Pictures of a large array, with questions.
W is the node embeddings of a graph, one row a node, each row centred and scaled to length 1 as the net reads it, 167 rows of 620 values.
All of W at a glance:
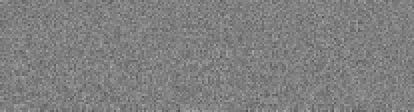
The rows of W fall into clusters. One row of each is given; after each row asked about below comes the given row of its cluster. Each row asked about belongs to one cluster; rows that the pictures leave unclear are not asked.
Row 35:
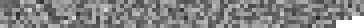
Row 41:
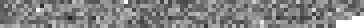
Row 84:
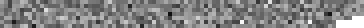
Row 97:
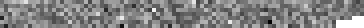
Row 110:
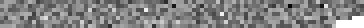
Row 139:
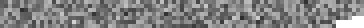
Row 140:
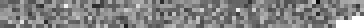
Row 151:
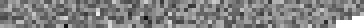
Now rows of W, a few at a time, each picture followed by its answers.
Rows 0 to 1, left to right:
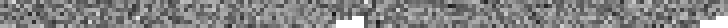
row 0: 151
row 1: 84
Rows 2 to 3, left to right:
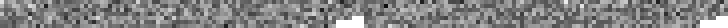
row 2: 84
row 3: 41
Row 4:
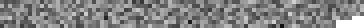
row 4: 35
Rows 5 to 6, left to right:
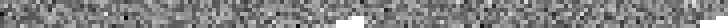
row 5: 84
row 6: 139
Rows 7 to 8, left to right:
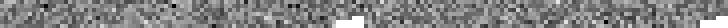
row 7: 110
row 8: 97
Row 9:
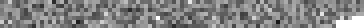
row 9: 139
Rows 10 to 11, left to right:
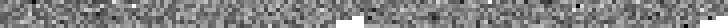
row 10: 151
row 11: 41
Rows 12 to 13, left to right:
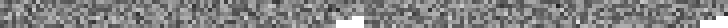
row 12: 84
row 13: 35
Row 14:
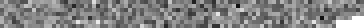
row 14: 139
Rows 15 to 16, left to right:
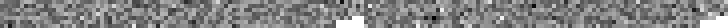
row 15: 35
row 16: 41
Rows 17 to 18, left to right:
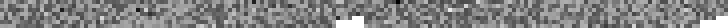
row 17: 110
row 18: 151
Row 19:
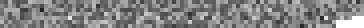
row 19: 139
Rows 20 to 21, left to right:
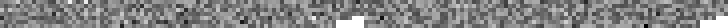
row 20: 97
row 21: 35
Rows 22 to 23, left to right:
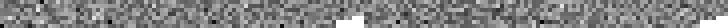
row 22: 35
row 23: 151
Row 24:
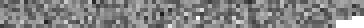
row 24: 140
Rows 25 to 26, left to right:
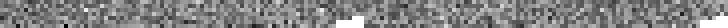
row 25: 151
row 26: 140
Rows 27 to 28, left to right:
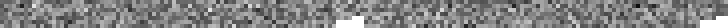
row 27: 41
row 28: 110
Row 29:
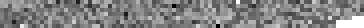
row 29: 84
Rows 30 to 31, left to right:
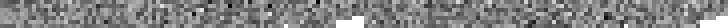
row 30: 140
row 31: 139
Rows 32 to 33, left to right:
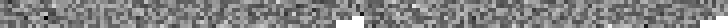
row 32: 35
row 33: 35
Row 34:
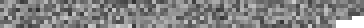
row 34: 110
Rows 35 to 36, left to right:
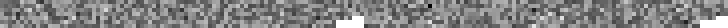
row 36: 140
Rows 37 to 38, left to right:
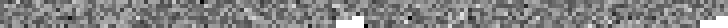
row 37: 41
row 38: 35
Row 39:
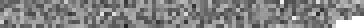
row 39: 140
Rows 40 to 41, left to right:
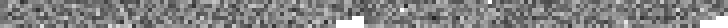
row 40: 151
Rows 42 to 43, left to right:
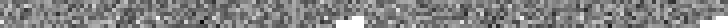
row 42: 139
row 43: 139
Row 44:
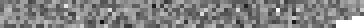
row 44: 140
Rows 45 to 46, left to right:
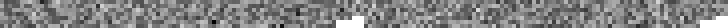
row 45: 35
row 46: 139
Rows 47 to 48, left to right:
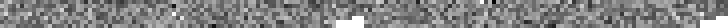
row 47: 110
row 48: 97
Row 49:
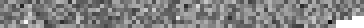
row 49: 151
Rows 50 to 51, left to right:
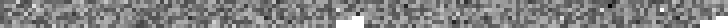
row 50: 41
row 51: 140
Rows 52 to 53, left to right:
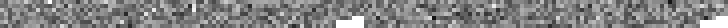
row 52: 97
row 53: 139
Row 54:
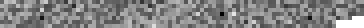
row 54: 110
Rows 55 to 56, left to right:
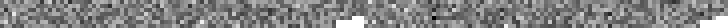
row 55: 97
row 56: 139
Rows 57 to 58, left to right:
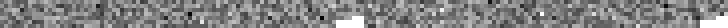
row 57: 139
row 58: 41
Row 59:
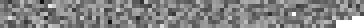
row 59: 35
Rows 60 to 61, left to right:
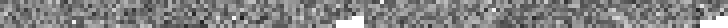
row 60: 139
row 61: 41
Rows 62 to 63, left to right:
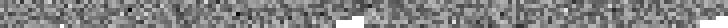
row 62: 97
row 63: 140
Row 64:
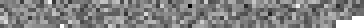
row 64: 97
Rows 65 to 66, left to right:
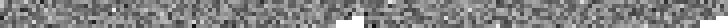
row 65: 84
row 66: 35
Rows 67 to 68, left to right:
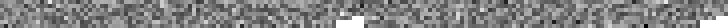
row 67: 97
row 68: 35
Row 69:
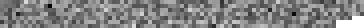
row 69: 35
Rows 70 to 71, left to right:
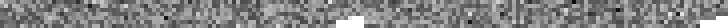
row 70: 84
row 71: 140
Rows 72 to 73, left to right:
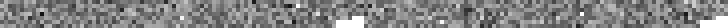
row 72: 110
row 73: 139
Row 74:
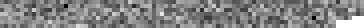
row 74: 140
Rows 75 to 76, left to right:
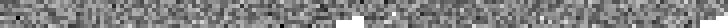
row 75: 35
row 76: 151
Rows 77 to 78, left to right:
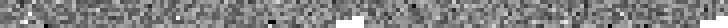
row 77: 151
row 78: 35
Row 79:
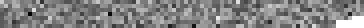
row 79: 84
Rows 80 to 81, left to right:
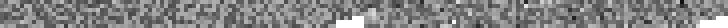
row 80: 151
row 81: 140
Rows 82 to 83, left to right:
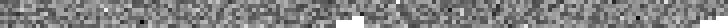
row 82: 35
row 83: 151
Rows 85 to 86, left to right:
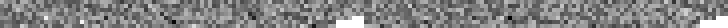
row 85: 84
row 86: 151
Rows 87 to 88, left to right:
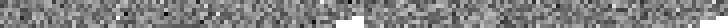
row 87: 139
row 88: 41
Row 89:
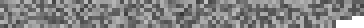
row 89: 97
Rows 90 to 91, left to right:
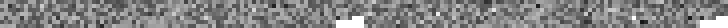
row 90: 110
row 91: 110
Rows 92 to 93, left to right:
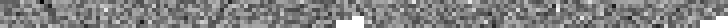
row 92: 35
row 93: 97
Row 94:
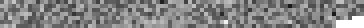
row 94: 110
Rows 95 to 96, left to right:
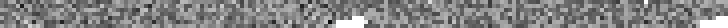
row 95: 151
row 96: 140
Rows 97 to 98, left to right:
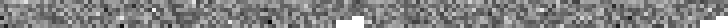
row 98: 97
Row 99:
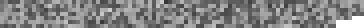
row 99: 140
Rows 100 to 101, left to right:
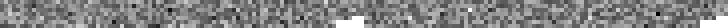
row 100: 140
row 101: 35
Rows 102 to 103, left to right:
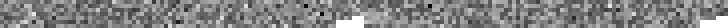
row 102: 151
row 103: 140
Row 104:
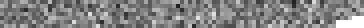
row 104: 84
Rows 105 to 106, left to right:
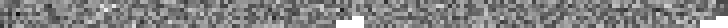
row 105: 35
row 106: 97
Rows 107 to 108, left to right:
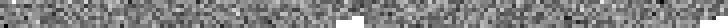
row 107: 97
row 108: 41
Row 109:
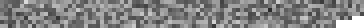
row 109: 35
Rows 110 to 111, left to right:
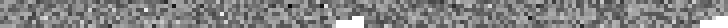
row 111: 84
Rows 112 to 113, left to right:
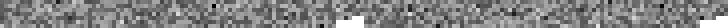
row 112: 41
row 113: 110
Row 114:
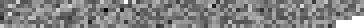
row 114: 41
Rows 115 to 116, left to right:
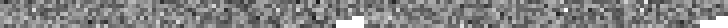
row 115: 140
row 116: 140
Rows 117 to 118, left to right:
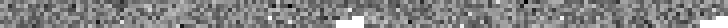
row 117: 110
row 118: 140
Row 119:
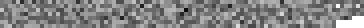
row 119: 97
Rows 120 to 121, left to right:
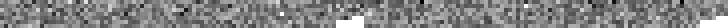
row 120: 97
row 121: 140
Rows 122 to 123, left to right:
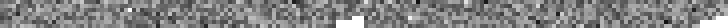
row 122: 41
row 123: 84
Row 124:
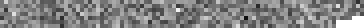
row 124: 97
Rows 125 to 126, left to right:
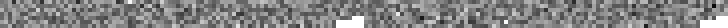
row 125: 97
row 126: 35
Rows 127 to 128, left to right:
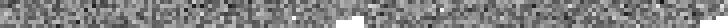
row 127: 140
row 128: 41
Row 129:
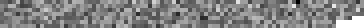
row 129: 41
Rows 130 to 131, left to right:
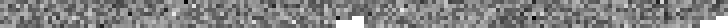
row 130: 110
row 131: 41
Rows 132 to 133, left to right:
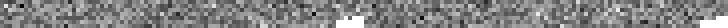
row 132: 41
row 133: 110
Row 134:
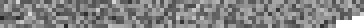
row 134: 151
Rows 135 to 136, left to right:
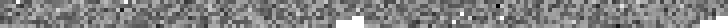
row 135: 41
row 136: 151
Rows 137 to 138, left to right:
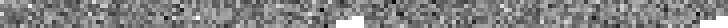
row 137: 84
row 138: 151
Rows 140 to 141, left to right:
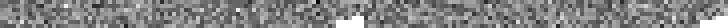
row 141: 84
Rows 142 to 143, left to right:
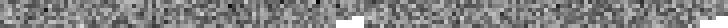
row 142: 140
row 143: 140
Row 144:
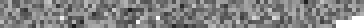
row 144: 139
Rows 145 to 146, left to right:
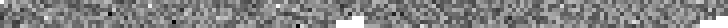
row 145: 84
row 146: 151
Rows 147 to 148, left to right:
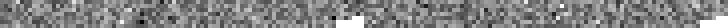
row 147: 41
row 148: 139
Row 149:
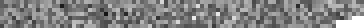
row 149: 139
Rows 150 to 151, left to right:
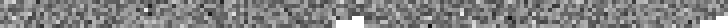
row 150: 110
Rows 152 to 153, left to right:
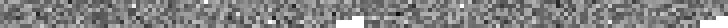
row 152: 151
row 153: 35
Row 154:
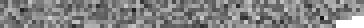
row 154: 139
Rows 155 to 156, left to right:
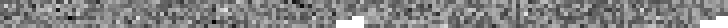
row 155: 41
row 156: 140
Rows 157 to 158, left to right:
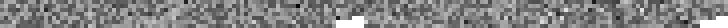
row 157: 110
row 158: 140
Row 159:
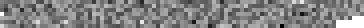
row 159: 35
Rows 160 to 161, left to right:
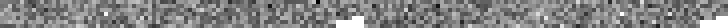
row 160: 140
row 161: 110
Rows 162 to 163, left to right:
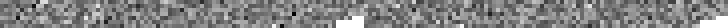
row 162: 35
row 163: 84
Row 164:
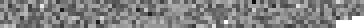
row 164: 110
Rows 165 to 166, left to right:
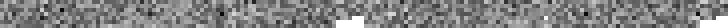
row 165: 110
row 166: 110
